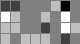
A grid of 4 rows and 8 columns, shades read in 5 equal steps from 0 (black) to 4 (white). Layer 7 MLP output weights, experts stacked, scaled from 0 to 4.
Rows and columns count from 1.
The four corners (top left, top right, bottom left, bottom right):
1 2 3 2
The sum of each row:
13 22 20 19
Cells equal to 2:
14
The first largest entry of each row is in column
6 1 7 1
